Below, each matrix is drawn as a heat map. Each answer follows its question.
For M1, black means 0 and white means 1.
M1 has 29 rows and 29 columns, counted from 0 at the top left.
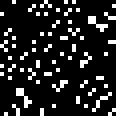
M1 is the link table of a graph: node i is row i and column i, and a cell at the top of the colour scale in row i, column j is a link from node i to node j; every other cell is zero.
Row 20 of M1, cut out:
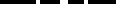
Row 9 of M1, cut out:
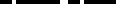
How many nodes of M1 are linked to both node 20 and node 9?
2
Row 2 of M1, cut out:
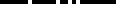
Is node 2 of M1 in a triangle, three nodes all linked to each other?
yes
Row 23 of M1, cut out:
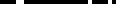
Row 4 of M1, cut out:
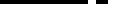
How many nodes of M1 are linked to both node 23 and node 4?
2
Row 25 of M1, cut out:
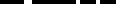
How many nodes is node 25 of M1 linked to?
4
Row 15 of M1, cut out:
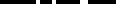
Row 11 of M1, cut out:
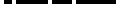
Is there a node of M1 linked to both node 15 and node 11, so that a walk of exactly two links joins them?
no
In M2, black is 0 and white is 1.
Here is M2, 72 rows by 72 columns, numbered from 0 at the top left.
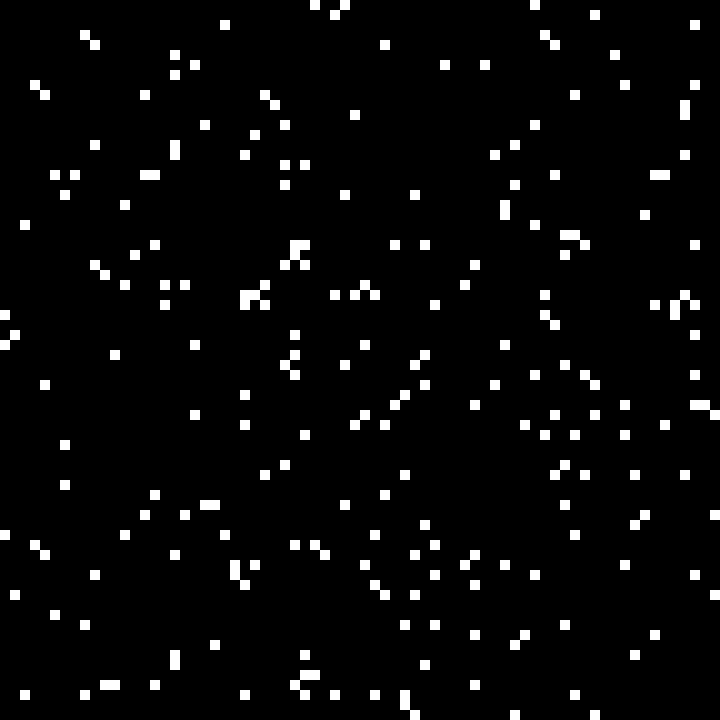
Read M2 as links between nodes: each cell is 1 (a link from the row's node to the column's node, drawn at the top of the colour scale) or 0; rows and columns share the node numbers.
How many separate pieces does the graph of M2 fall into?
3
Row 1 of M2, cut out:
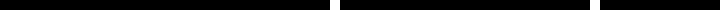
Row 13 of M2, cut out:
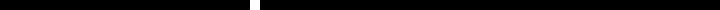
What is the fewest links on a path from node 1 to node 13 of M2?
4
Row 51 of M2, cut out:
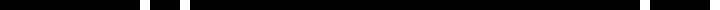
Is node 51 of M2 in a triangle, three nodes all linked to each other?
no
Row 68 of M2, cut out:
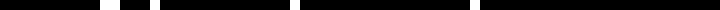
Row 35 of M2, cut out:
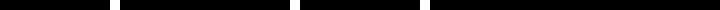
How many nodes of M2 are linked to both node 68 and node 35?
2
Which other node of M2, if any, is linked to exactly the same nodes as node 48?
node 44
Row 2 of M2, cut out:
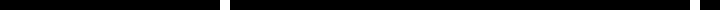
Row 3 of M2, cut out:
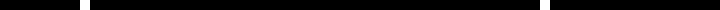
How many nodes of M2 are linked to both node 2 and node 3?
0
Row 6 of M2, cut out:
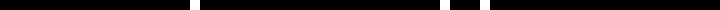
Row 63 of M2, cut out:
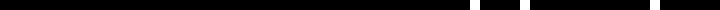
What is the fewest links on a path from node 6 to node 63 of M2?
5
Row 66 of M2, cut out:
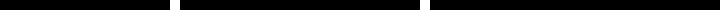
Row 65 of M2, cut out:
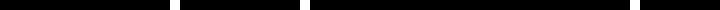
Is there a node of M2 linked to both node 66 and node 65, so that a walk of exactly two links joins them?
yes
